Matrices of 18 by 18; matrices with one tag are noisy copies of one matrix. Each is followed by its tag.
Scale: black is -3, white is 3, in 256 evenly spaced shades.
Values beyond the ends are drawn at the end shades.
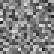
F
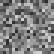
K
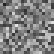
K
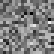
K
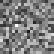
K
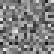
F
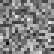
K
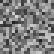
K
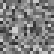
F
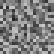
F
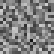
F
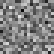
F
